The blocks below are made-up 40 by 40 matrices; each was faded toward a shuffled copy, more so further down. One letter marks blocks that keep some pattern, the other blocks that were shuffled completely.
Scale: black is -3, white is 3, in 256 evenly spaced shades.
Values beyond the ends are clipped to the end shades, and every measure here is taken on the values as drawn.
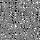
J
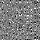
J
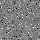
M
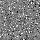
M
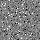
M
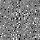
J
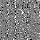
J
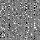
J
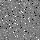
M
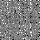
J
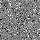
M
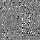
J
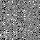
J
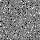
M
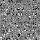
J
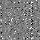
J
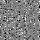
J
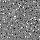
M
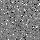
M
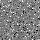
M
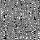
J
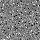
M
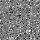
J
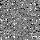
J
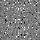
J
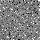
M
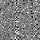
J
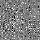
J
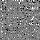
J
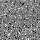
M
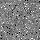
M
